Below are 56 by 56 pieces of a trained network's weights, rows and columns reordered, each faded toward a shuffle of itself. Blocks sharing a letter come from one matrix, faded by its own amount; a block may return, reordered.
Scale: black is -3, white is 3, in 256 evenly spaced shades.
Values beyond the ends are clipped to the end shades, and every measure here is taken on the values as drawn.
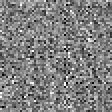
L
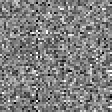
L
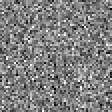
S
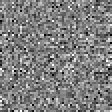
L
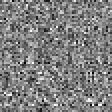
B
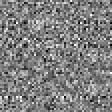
B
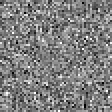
S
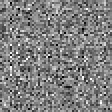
L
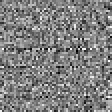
B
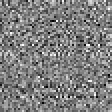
B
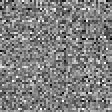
B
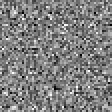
B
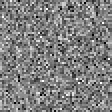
S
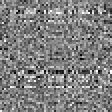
B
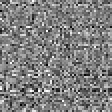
B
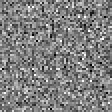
S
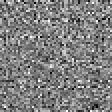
B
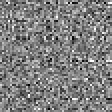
B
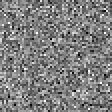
S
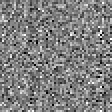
L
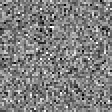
S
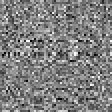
B
